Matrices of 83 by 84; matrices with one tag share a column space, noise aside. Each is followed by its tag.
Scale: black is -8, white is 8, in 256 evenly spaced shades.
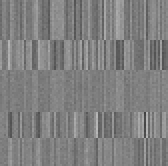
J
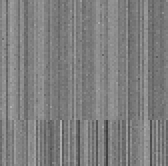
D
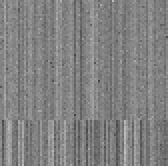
D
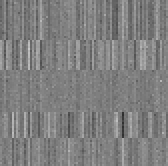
J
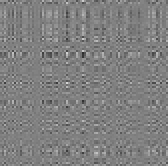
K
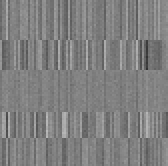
J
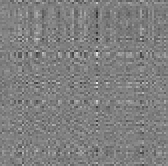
K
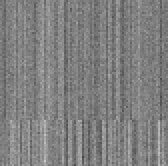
D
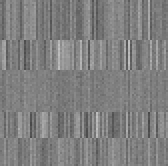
J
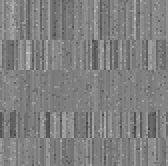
J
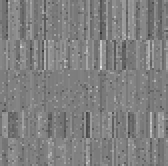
J
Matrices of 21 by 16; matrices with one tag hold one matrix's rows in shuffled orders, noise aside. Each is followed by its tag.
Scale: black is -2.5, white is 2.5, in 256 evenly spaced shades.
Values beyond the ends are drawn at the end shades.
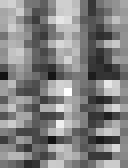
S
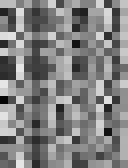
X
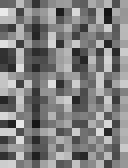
X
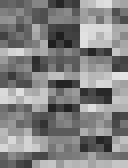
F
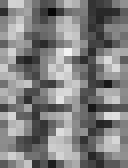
S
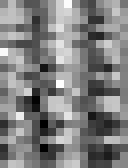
S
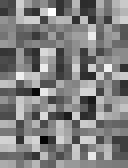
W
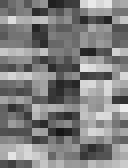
F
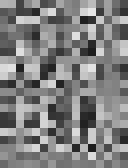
W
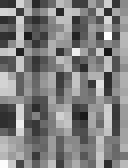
X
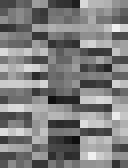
F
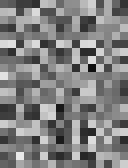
W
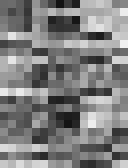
F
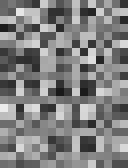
W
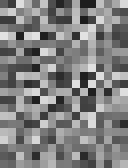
W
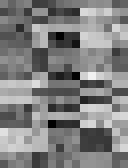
F
